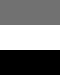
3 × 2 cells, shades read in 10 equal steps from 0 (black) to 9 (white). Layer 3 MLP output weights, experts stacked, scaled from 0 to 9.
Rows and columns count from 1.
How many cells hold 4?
2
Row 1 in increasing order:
4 4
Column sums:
13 13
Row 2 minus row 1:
5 5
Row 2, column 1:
9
